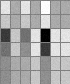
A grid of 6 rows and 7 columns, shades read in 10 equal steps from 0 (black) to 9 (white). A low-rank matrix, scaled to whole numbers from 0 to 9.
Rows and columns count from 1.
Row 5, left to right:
5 6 6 7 5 7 7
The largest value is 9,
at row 1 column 5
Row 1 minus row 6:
3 0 2 -1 4 -1 -1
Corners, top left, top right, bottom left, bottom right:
8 6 5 7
